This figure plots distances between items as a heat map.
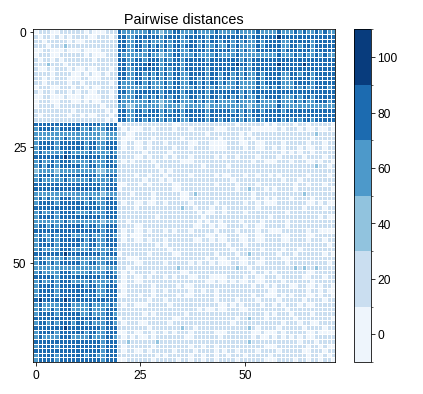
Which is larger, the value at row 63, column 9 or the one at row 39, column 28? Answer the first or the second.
the first
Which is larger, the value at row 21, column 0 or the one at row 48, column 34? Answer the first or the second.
the first
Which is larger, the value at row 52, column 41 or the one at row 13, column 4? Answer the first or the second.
the first
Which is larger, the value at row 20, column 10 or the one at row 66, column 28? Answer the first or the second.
the first
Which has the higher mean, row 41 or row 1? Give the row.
1
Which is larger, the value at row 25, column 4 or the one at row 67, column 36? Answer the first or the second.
the first
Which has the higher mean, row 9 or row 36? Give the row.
9
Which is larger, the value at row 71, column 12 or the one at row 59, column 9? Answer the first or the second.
the first
